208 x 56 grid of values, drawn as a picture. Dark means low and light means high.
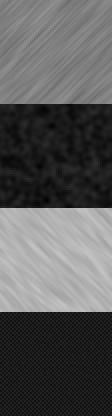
The table splits into 4 rows of 1 panel. Panel 1,1: middling, slanting up to the right, faint in contrast. Panel 2,1: very low, blotchy, faint in contrast. Panel 3,1: high, slanting down to the right, faint in contrast. Panel 4,1: very low, checkered, faint in contrast.
